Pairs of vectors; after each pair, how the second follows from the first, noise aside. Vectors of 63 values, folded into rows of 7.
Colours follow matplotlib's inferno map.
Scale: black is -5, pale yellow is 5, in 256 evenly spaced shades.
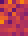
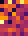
scaled up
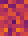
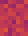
shrunk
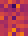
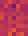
shrunk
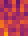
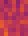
shrunk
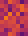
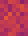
shrunk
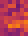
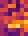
scaled up
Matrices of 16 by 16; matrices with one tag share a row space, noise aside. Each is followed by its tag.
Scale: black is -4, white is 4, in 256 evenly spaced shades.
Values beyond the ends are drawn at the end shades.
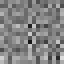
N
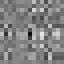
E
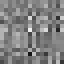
N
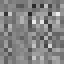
E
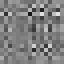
E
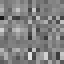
N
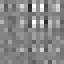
E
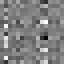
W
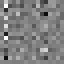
W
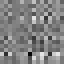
E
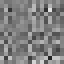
E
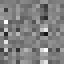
W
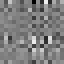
E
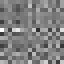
N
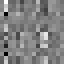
W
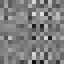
E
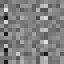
W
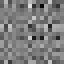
E
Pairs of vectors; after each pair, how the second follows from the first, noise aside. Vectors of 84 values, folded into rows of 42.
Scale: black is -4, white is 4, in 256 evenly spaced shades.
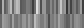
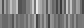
sign-scrambled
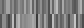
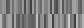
negated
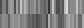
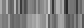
negated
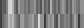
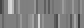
partly zeroed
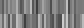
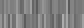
shrunk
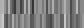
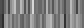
negated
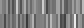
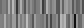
negated
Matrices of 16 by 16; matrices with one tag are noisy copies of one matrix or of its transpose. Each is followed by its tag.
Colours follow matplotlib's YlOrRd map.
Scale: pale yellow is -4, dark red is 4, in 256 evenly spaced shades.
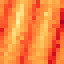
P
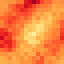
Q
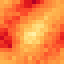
Q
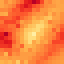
Q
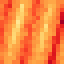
P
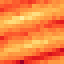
P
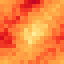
Q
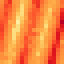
P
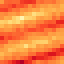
P
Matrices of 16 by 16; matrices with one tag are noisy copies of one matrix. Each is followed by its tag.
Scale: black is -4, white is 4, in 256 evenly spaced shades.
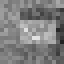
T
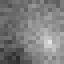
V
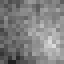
V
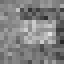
T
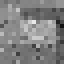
T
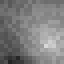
V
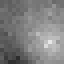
V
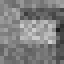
T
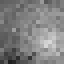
V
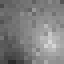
V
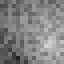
V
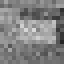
T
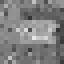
T
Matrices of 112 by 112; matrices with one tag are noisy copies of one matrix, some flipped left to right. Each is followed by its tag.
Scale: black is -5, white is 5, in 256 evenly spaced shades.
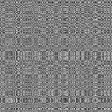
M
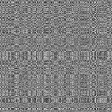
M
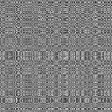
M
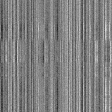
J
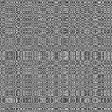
M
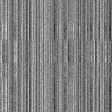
J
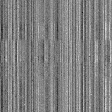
J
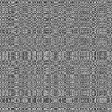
M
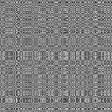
M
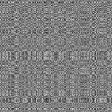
M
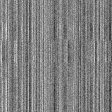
J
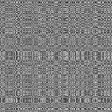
M
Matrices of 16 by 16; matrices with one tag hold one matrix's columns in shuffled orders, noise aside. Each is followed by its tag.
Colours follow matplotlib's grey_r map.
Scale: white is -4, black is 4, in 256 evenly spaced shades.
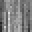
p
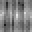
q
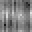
q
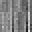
p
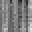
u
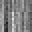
p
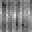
q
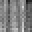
u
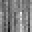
p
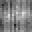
q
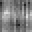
q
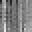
u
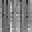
u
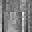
p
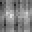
q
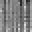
u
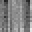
u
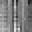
u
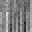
p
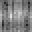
q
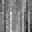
p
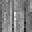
p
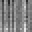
u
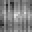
q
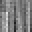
p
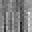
p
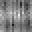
q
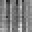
u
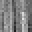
p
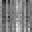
u
